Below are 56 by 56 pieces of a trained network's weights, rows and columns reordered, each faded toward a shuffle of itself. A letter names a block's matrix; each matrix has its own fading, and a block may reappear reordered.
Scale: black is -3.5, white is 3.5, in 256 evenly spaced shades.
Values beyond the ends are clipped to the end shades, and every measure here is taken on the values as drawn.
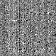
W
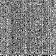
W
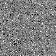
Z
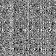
W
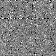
Z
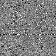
Z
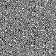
Z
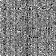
W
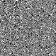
Z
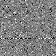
Z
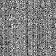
W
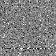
Z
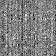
W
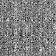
W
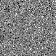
Z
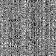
W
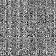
W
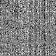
W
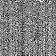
W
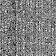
W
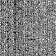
W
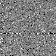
Z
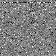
Z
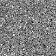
Z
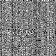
W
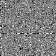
Z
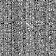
W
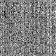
W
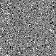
Z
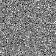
Z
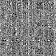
W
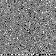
Z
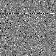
Z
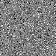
Z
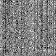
W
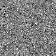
Z
